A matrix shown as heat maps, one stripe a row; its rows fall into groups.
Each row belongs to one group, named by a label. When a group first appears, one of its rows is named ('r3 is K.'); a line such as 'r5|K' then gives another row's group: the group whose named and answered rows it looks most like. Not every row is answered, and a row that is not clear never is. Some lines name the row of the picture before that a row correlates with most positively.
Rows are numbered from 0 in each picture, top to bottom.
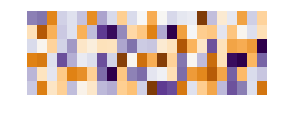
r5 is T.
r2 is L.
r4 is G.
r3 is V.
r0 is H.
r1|T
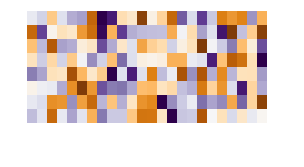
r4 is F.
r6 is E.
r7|H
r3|L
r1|E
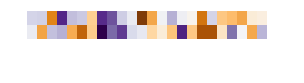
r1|G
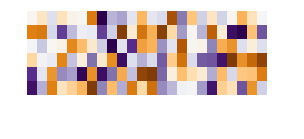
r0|G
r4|H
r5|E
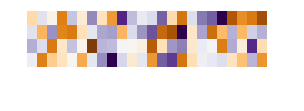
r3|T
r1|G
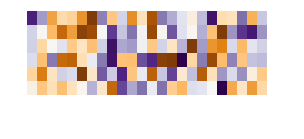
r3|G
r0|E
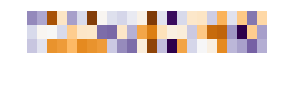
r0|H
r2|F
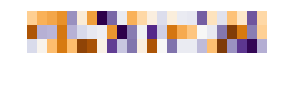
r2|F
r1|L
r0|T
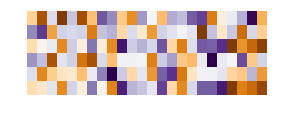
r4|T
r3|E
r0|T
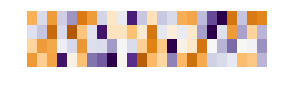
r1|E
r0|E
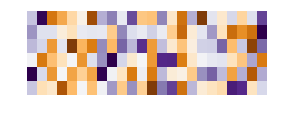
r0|F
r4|E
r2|E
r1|L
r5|F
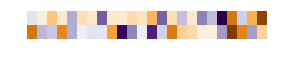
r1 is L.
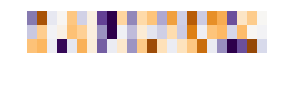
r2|V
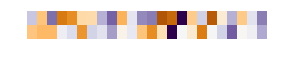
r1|V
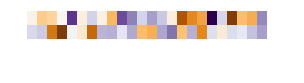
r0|L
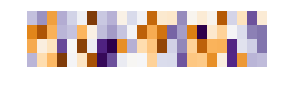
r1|V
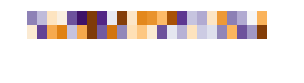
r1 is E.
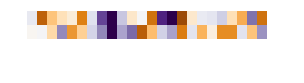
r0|T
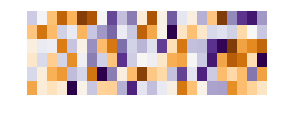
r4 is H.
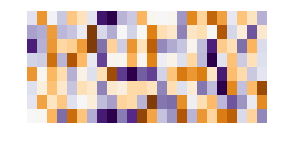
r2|E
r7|F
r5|E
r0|G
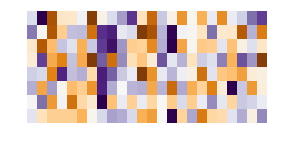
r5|G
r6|E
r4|H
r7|F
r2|T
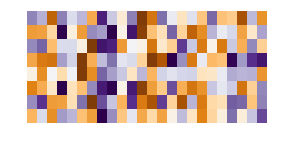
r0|H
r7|V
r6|F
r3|V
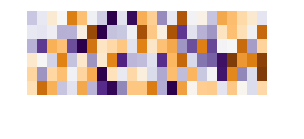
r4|E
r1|H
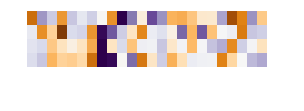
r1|G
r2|E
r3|F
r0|L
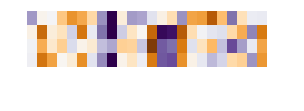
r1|T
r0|G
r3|T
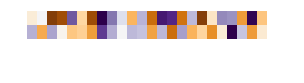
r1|G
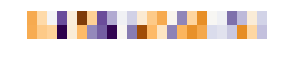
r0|V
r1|V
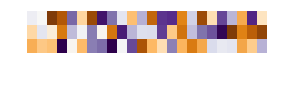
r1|L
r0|T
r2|V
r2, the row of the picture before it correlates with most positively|1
